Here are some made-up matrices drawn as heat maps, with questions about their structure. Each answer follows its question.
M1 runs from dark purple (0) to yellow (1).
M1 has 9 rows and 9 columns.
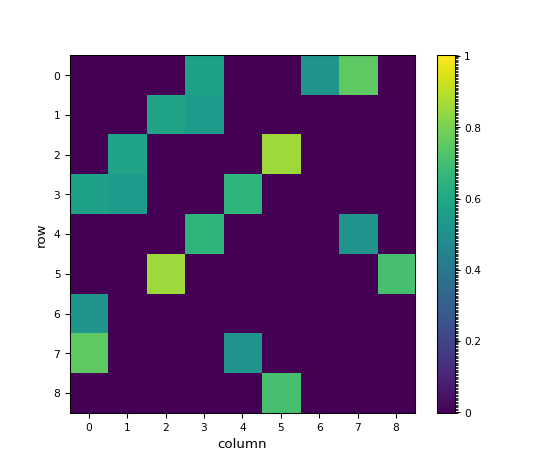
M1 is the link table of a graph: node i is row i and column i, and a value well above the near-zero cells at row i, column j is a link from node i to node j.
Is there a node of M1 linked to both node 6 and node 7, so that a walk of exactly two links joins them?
yes
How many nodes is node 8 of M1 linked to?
1
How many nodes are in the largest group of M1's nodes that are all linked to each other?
2
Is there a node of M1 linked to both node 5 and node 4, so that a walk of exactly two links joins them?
no
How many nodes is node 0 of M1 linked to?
3
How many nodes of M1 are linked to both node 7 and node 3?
2
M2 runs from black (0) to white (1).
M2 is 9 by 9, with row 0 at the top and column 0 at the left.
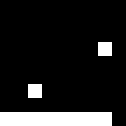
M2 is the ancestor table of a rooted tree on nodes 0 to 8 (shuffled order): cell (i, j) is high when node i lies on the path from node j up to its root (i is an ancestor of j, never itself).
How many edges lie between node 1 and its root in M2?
1
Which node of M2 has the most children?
8
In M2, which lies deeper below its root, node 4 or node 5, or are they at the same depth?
the same depth
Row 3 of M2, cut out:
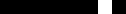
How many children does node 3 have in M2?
1
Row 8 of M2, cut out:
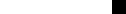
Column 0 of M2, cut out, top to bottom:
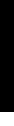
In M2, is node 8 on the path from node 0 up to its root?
yes
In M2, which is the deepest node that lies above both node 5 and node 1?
8
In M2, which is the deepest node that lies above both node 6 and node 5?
8
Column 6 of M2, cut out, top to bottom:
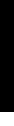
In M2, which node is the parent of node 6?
8
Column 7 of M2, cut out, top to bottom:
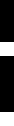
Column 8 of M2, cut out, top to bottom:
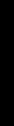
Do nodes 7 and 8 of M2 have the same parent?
no
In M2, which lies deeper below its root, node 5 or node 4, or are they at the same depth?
the same depth
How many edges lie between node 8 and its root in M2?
0
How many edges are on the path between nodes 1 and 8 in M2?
1
